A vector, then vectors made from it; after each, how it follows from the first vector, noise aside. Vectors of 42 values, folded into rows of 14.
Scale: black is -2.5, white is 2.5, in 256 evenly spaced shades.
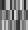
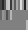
partly zeroed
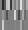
partly zeroed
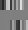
partly zeroed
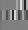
partly zeroed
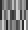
wrapped around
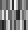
wrapped around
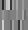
partly zeroed
